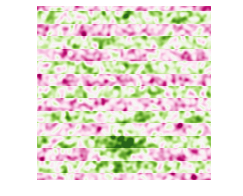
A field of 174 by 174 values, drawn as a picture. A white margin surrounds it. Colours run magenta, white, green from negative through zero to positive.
Stripes: horizontal, repeating 7 times. Slope: none. Bumps: one, in the bottom middle. Ninth with the highest average: bottom middle.
